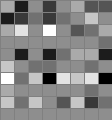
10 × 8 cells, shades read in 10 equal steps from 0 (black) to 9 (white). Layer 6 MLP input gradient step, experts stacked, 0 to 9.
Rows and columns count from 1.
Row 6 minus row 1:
1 4 -1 2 0 -1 1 2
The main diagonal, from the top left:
6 2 5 5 4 5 8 5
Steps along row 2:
up up down up up up down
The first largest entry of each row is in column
1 7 4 1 6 1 1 1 1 1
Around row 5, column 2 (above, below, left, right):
5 5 5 5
